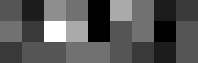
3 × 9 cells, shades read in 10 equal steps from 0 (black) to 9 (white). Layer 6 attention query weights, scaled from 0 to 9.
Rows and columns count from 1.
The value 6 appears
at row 1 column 6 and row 2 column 4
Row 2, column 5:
0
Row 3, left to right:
2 3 3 4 4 3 2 1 3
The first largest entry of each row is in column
6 3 4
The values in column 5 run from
0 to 4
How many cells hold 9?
1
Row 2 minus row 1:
1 1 4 2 0 -3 0 -1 1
